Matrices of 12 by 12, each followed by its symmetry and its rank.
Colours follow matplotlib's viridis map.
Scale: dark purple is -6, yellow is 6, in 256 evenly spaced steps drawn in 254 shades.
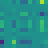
antisymmetric, rank two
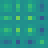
symmetric, rank one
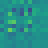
antisymmetric, rank two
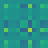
symmetric, rank one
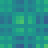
symmetric, rank one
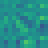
antisymmetric, rank two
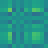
symmetric, rank one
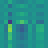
neither, rank one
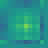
symmetric, rank one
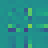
antisymmetric, rank two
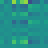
neither, rank one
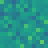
symmetric, full rank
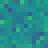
symmetric, full rank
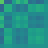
symmetric, rank one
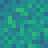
symmetric, full rank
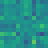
antisymmetric, rank two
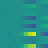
neither, rank one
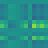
neither, rank one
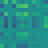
antisymmetric, rank two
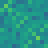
symmetric, full rank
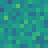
symmetric, full rank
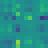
antisymmetric, rank two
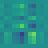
neither, rank one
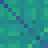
symmetric, full rank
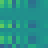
neither, rank one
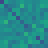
symmetric, full rank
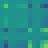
symmetric, rank one
